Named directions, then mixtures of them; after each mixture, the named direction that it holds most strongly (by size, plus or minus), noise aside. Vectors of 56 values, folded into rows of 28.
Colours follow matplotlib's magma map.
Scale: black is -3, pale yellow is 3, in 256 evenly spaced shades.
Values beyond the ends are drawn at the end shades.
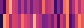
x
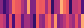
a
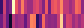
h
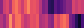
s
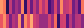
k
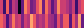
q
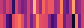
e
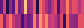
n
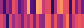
a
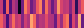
q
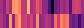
s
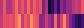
s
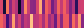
q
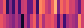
n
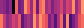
n
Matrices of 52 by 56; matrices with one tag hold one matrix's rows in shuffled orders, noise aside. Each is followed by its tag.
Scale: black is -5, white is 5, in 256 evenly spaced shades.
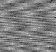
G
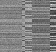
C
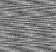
G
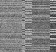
C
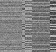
C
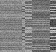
C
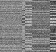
C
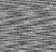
G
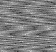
G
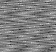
G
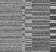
C
